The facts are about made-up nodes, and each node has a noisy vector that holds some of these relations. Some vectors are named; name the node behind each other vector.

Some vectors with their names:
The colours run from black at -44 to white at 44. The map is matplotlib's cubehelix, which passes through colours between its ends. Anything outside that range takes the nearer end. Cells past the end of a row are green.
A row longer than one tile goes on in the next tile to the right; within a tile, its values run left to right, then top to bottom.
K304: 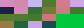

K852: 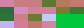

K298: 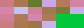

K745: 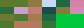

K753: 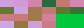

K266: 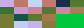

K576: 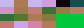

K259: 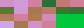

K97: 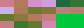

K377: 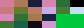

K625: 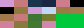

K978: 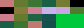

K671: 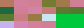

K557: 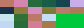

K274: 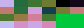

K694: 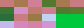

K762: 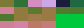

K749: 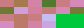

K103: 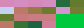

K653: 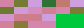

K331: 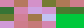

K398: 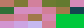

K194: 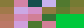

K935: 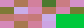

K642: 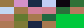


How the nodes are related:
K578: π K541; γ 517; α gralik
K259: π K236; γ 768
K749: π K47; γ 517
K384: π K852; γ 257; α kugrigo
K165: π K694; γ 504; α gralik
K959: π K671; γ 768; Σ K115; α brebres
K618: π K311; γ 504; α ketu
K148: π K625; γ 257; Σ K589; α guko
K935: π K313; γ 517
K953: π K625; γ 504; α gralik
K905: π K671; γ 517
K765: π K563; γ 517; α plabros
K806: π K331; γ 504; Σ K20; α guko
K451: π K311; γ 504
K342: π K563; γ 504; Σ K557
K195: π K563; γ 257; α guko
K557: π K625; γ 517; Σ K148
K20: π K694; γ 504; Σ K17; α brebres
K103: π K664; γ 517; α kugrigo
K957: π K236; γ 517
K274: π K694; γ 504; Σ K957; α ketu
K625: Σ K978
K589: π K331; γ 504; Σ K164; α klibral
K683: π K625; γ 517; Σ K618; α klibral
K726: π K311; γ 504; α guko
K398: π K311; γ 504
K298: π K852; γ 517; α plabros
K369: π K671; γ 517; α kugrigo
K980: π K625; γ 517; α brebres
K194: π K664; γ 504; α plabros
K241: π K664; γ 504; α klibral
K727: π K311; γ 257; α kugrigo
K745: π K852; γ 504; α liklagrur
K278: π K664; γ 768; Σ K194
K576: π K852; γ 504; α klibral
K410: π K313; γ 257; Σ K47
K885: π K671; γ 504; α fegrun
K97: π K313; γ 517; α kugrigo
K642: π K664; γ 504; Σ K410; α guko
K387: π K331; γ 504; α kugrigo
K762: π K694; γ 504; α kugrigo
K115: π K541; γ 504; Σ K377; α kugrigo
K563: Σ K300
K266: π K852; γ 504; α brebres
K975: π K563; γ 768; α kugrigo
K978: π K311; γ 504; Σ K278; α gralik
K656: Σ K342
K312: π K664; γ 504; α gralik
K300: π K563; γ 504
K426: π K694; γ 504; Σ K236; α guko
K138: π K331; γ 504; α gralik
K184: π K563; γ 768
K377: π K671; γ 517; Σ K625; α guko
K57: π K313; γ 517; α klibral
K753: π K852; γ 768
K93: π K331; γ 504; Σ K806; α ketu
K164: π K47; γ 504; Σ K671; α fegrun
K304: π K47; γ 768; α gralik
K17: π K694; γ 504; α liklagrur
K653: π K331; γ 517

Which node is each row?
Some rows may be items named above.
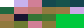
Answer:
K959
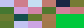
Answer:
K266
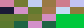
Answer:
K578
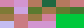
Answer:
K184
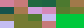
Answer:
K656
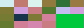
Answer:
K980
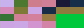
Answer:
K618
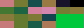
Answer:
K115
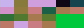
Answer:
K576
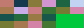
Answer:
K17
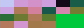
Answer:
K241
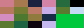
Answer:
K377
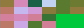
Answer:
K194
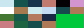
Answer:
K806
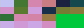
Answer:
K618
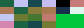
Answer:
K148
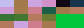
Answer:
K576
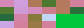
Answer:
K664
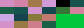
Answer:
K589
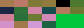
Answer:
K164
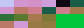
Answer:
K241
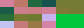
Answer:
K563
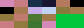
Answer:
K625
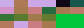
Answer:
K576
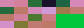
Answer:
K410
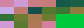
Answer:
K975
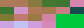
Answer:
K300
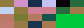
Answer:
K642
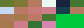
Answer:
K726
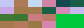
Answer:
K57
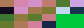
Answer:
K312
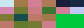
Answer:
K683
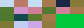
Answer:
K266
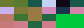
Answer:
K426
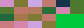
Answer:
K885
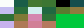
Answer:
K93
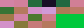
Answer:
K410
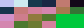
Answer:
K278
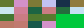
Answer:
K195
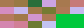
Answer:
K765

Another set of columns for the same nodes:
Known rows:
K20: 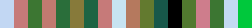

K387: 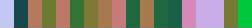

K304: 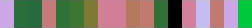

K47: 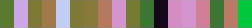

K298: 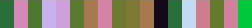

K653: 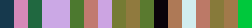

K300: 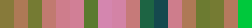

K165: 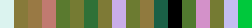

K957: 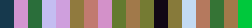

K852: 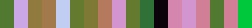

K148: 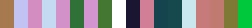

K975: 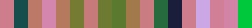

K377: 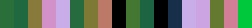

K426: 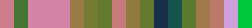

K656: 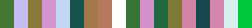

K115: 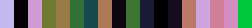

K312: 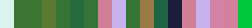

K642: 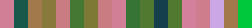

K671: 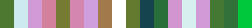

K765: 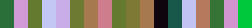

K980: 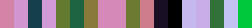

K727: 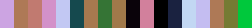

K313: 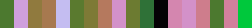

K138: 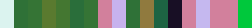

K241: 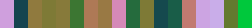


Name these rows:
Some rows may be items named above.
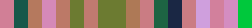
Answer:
K975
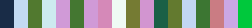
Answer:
K557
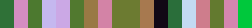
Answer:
K298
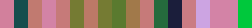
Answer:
K975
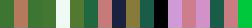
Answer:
K625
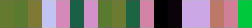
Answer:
K683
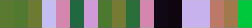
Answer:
K57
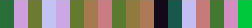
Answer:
K765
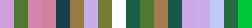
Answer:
K589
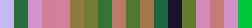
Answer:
K762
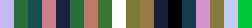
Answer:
K274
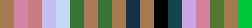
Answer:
K195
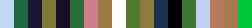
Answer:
K618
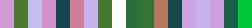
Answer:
K164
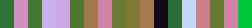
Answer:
K298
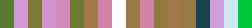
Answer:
K342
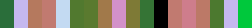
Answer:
K563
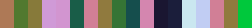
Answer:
K103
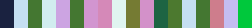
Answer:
K557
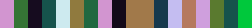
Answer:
K194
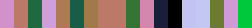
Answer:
K578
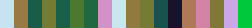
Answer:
K266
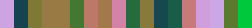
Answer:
K241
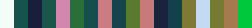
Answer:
K978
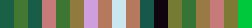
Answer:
K745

